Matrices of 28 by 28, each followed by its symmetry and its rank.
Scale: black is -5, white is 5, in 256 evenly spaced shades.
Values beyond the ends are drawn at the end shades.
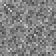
symmetric, full rank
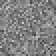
symmetric, full rank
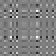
symmetric, rank one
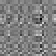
neither, rank two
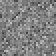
symmetric, full rank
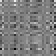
neither, rank two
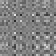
symmetric, rank three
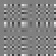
symmetric, rank one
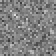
symmetric, full rank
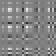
symmetric, rank one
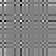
symmetric, rank one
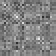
symmetric, rank three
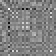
symmetric, rank three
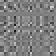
neither, rank two
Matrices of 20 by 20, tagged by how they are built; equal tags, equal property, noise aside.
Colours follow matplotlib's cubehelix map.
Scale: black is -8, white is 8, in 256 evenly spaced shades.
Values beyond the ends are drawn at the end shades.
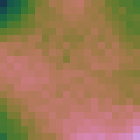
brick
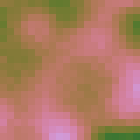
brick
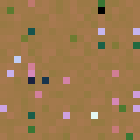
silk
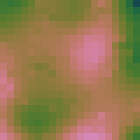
brick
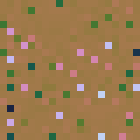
silk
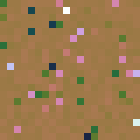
silk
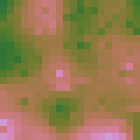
brick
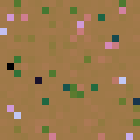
silk
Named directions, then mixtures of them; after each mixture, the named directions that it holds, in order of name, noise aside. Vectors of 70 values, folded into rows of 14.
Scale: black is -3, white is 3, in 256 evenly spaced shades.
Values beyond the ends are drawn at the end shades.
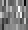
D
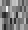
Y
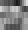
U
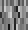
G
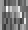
D, U, Y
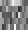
G, U, Y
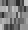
D, U, Y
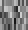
G, Y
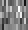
D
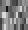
Y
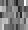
D, U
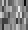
D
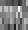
D, G, U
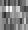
D, U, Y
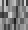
D, G, Y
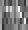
D, U, Y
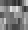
U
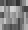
U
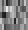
G, U, Y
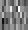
D, G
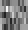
U, Y
